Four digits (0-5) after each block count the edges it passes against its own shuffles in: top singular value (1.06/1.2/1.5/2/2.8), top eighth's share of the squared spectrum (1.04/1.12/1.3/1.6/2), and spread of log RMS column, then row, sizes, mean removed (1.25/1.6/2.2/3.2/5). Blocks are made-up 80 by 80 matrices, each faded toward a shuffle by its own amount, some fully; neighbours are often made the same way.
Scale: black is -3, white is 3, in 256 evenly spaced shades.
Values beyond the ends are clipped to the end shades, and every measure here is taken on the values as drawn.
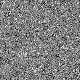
0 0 0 0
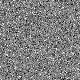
0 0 0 0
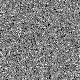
0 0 0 0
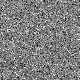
0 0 0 0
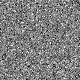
0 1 0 0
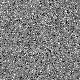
0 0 0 0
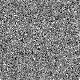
0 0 0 1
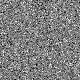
0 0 0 0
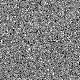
0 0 0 1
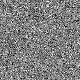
0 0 0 1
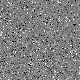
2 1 0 0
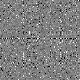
4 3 2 2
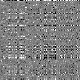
5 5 3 3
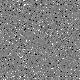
3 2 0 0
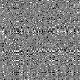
4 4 2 3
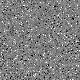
1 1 0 0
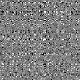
4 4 2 3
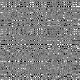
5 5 2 4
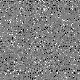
3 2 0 2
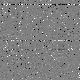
4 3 0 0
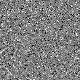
3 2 0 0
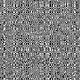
5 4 3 3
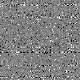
3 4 2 2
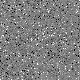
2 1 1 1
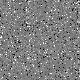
1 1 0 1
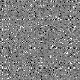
3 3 2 2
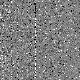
2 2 3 0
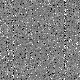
2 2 2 0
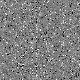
1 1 1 0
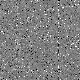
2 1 1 0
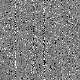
2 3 3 0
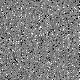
1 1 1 0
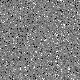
1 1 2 0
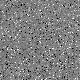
0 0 0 0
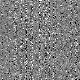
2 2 3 0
